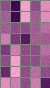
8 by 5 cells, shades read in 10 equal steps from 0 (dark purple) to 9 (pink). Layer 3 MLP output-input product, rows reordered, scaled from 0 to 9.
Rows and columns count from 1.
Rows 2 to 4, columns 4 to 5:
5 8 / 5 6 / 5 5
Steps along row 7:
up down up down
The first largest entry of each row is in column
3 3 5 1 2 2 2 1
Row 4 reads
7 3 1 5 5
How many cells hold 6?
3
